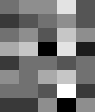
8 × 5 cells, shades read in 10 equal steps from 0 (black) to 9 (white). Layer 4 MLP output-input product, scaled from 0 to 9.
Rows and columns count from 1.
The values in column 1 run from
2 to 6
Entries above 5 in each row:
1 0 1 3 0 2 1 0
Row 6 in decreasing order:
7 6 5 4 4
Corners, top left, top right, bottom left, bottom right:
4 3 2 5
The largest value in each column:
6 7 6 9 5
